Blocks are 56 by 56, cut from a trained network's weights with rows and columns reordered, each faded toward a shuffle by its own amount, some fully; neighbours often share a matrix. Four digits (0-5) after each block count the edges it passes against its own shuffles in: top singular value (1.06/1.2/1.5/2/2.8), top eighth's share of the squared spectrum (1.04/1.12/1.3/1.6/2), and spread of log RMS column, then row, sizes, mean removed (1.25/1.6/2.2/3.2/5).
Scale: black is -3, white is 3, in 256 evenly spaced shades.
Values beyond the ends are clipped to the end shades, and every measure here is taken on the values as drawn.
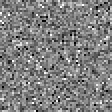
0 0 0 0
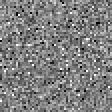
0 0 0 0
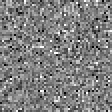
2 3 2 1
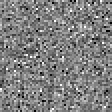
0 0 0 0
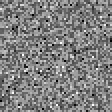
0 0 0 0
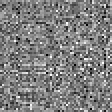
3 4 2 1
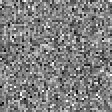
2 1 0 0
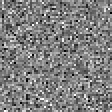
1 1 0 0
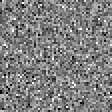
0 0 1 0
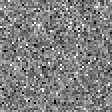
0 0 0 0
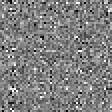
2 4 2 2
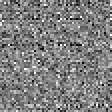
3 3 1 2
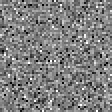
0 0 0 0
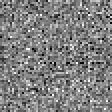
3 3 0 2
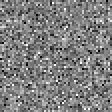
1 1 0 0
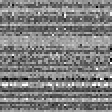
5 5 1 3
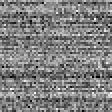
4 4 0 2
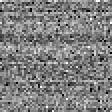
3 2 0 1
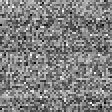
2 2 0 0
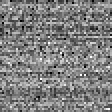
3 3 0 1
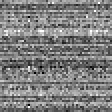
4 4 0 2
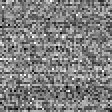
3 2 0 1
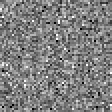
1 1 0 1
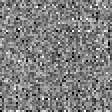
2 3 1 2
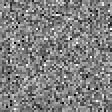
1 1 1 0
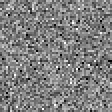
0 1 0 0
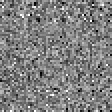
2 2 1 2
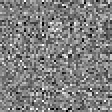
3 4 1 2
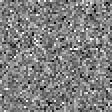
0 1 0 0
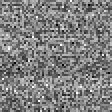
2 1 0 0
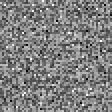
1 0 0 0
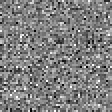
3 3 1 2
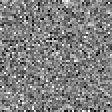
2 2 0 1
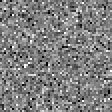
1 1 0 0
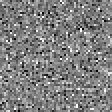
1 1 0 0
